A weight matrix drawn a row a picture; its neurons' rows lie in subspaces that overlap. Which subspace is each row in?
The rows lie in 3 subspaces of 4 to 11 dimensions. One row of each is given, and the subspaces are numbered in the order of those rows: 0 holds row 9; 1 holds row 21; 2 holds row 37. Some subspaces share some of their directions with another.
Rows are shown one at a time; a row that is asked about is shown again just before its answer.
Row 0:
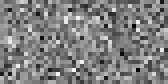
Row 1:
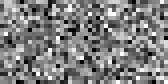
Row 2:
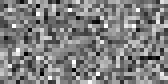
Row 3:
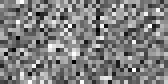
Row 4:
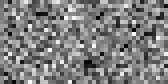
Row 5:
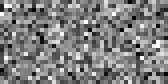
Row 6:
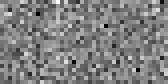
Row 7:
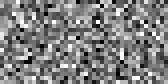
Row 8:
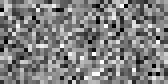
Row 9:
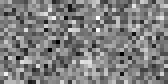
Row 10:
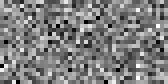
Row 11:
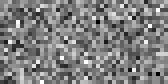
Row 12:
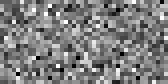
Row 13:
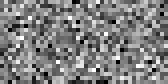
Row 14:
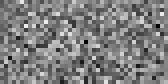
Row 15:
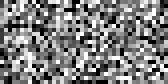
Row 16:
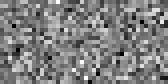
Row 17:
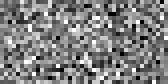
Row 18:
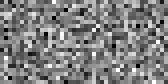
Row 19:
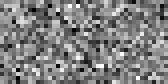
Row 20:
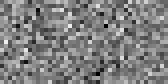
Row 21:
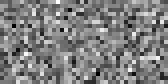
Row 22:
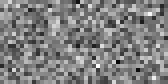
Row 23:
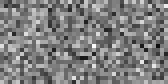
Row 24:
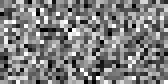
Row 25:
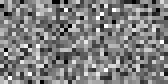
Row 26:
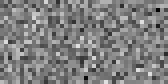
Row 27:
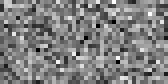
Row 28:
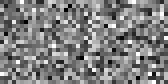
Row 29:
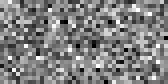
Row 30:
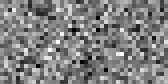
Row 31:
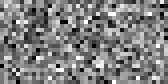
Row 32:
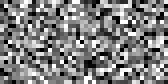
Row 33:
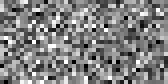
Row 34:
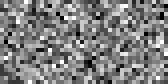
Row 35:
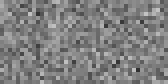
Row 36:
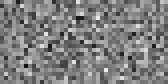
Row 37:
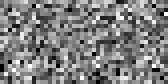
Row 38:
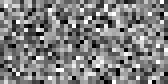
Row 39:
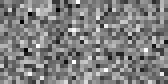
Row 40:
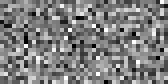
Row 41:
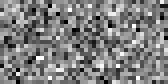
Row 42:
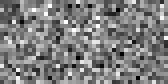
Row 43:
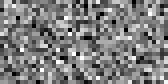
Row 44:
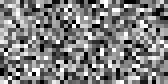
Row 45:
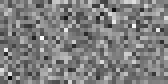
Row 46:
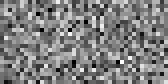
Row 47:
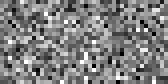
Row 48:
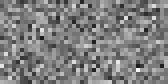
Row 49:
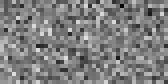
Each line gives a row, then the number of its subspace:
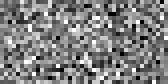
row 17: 1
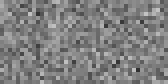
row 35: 0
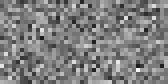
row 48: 2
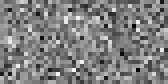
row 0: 1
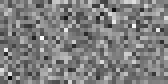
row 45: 1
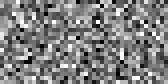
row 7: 2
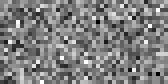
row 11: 2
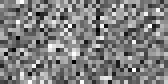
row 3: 2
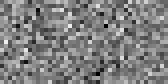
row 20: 2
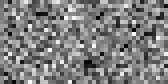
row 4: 0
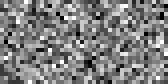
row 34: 0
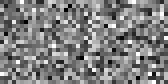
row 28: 2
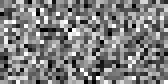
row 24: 2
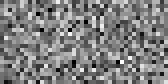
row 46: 2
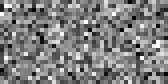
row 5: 2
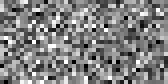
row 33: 2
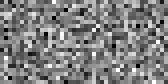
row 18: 2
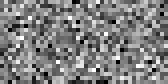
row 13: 2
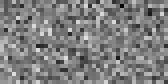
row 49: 2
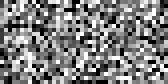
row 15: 2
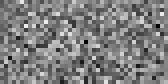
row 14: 2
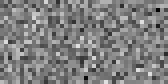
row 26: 2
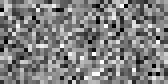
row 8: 2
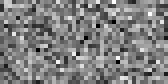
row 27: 2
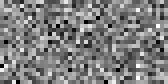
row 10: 2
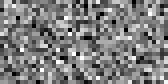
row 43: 2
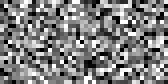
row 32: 0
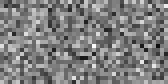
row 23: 2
